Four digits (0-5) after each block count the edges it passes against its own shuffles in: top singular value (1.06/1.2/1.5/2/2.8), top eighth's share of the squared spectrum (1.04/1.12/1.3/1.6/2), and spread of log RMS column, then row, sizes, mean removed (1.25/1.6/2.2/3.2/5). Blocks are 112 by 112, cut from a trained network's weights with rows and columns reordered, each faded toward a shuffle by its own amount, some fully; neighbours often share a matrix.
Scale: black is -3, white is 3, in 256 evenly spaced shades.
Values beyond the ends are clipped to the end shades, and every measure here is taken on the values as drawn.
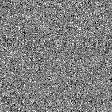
3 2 0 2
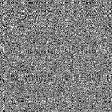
4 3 2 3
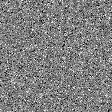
1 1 0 0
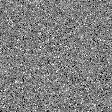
1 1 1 0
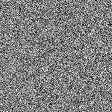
2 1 0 0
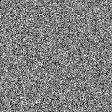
3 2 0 1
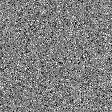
2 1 0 0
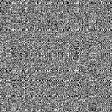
5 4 2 3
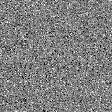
3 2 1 0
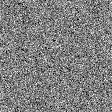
0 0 0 0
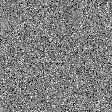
2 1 0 0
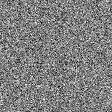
1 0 0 0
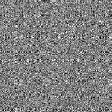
4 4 1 3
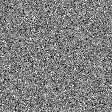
0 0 0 0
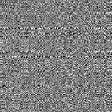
5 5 3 4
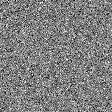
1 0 0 0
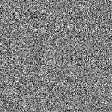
4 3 1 2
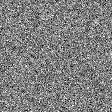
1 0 0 0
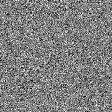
3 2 0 1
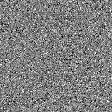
3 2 0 1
